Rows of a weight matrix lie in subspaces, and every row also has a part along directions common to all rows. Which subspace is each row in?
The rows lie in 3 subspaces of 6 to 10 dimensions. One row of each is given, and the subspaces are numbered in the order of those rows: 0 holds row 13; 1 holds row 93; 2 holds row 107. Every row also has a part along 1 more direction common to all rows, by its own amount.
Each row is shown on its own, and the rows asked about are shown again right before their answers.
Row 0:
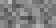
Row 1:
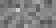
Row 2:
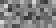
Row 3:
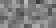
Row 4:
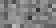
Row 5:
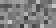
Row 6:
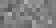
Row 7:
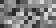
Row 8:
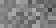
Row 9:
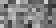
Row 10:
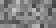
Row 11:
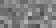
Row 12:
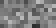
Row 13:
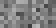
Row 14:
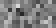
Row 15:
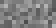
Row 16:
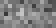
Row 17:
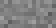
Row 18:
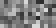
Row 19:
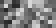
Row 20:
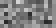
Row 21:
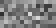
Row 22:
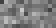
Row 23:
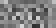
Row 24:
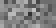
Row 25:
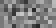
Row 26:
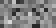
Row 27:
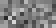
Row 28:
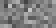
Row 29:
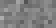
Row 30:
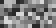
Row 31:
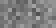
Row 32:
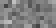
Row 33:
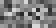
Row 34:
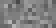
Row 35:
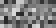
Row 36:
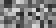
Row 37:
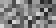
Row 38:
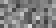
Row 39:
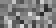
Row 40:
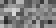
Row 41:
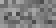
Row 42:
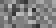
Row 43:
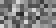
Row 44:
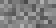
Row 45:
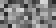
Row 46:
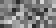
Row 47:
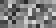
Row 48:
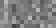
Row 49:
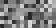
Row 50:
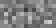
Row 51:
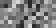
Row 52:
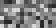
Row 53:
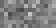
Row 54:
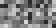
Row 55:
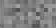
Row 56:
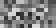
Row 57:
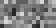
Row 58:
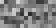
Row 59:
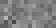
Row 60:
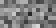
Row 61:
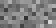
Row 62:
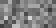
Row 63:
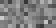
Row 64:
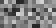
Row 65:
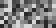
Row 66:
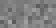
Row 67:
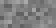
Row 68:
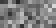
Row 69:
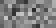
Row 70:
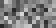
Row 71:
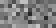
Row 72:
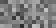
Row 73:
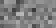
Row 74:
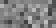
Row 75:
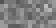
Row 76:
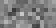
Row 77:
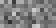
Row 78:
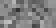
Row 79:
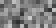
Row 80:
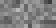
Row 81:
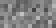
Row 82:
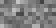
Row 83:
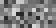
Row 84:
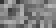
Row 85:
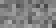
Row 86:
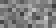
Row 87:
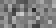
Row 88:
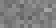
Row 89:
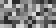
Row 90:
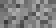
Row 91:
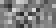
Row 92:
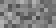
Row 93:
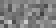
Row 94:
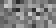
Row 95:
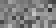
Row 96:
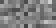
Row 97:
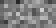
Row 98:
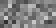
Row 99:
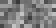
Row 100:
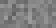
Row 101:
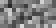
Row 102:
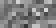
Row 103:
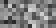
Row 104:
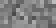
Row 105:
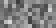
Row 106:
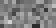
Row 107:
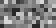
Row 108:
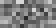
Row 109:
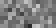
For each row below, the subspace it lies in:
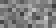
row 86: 1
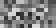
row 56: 0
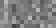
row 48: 0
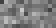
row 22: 0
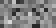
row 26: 2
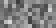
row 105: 1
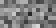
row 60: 1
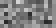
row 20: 1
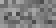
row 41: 2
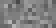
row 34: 1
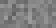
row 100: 1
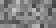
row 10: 0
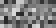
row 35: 2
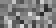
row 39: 0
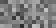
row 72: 0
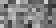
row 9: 0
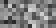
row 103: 1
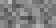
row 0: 2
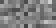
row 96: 2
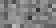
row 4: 0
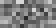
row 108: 2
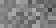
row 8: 0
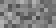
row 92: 0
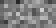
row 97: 2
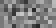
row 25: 1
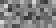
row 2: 0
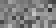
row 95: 0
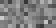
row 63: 2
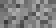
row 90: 2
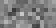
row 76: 2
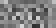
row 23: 0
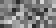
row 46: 0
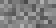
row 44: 2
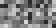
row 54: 1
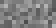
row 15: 1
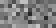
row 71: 1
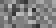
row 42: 1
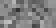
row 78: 2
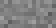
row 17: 0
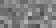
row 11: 1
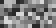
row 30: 0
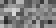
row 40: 2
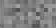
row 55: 2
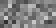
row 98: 1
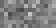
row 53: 0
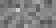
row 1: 2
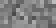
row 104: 2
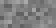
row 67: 2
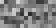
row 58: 0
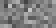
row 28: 1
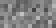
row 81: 1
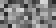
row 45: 0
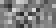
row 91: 2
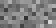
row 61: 2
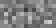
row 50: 1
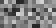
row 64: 1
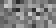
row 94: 2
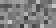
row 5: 2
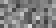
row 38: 1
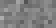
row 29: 2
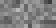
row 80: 2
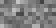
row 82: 0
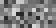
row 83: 0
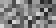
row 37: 0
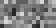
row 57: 2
